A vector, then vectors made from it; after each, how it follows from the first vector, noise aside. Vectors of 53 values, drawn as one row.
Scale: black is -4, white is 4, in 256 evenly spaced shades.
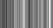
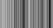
negated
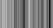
negated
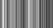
reversed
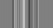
partly zeroed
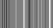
partly zeroed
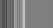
partly zeroed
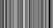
sign-scrambled
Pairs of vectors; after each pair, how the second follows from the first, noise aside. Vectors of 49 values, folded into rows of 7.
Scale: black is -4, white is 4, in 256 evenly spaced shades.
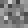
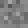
shrunk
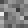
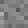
shrunk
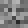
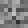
copied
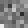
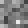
shuffled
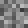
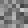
negated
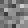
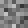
negated
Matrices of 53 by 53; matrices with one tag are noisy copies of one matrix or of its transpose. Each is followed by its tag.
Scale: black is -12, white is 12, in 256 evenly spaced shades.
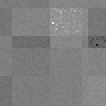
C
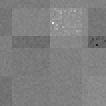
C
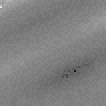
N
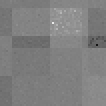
C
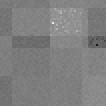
C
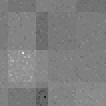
C
